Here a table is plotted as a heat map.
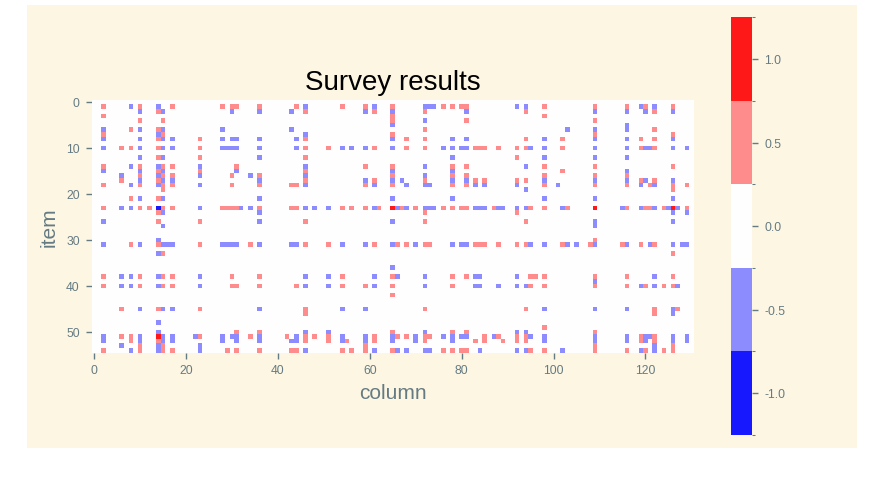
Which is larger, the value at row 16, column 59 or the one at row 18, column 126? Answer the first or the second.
the second
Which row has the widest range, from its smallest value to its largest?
23
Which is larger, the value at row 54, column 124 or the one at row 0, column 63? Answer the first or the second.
the first
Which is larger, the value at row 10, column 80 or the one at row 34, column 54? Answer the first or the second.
the second
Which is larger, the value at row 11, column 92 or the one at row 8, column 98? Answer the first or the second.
the first
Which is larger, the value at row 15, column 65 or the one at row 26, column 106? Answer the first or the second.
the second
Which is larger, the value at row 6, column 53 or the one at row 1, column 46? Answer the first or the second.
the first
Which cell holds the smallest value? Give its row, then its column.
23, 14
